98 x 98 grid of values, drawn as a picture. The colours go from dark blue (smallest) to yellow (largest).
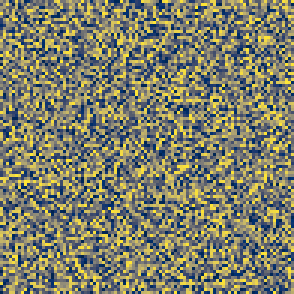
The grain is fine, like static. No regular stripes run through it. Neither half mirrors the other. Overall the values sit about 50% of the way up the scale. The histogram is flat. No overall slope runs across the table. There is no seam. No single row or column stands out from its neighbours.
